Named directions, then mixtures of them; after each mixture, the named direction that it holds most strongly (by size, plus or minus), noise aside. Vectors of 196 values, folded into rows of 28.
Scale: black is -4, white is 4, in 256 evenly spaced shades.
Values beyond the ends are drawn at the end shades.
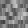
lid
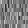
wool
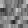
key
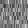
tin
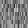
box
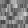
lid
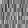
wool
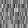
box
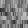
key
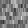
lid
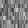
box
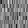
wool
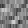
key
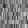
tin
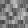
lid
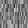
box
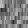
key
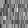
box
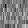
wool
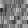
key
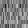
wool
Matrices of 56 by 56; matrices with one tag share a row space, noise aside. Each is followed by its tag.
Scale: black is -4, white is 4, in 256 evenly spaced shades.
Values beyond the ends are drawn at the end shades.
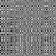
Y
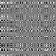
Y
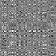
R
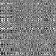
Y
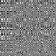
Y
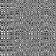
Y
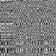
Y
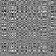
R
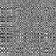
Y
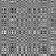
R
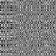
Y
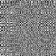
Y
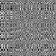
Y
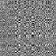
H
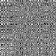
Y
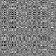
R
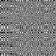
Y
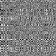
Y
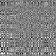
Y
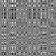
R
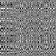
Y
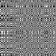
Y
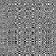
H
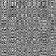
R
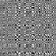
H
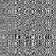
H
